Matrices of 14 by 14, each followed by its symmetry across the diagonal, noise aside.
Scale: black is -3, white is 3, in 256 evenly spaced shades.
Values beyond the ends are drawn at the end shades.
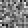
antisymmetric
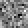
neither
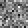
neither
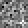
symmetric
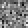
neither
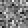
antisymmetric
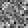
symmetric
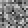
symmetric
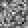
symmetric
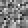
antisymmetric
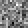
neither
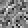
symmetric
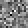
antisymmetric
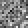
symmetric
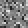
antisymmetric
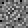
symmetric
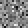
neither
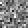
neither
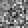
symmetric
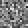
neither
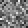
symmetric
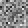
symmetric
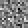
antisymmetric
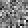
antisymmetric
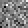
antisymmetric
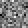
neither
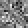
antisymmetric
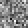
neither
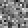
antisymmetric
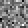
neither
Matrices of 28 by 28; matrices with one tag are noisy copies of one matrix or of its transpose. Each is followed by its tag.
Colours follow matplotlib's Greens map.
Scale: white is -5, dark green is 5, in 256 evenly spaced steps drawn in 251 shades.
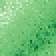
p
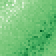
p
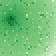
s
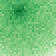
s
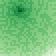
s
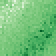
p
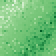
p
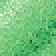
p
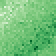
p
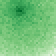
s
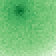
s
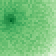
s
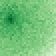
s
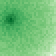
s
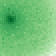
s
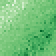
p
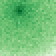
s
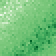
p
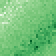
p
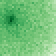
s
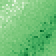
p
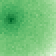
s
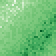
p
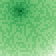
s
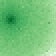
s
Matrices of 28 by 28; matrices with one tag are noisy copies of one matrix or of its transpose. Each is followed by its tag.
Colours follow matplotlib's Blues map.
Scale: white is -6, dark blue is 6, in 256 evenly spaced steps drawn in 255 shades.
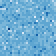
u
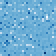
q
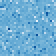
u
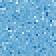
u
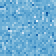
u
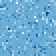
u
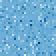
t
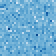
u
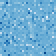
q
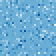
t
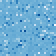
t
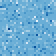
u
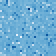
u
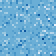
t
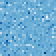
q
